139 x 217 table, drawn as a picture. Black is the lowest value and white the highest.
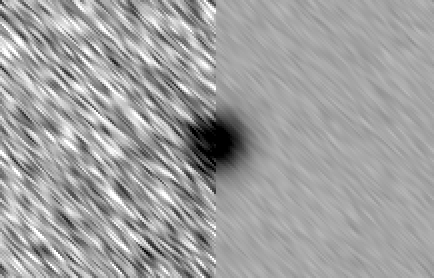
Slope: none. Seam: vertical, 50% of the way across, the right part calmer. Ninth with the lowest average: centre. Odd rows or columns: none. Grain: diagonal, down to the right. Histogram: skewed, a long tail of low values. Dips: one, in the centre.
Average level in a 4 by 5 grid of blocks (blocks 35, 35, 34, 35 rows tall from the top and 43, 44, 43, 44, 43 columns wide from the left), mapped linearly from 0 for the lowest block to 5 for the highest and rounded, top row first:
5 5 5 5 5 | 5 5 1 5 5 | 5 4 0 5 5 | 5 4 4 5 5
